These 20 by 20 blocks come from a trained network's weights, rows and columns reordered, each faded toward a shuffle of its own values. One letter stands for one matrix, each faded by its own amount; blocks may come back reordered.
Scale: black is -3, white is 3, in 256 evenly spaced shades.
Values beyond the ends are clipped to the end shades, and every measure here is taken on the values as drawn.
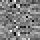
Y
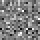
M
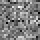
M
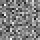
M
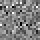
Y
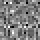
Y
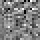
Y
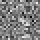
M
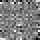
Y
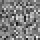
M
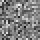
M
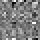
Y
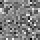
M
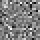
M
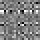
Y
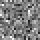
M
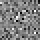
M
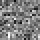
M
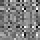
Y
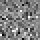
M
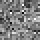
M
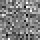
M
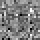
Y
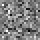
M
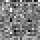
Y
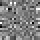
Y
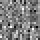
M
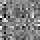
Y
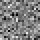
M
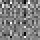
Y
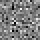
M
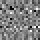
Y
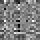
Y
